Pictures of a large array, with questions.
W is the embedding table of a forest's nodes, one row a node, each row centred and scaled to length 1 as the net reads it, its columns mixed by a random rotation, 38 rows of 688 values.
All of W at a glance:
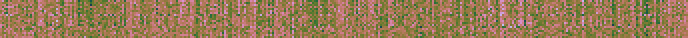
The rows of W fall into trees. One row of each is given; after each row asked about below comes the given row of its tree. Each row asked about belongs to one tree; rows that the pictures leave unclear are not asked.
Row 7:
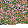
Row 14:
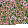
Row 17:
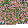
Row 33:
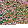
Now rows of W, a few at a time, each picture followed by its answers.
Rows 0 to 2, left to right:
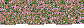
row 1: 17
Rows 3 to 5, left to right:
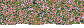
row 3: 33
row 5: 17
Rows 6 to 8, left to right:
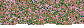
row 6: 14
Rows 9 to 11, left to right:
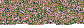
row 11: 7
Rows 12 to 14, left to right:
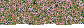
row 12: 17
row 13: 17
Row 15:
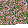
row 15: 14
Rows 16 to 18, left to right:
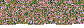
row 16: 7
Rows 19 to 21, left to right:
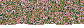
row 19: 33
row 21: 17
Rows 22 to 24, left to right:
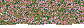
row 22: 7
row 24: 17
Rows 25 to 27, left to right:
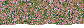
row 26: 33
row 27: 33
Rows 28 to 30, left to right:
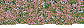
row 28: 7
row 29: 14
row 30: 7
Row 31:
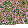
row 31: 17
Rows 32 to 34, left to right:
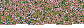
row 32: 17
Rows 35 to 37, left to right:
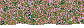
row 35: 7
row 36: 33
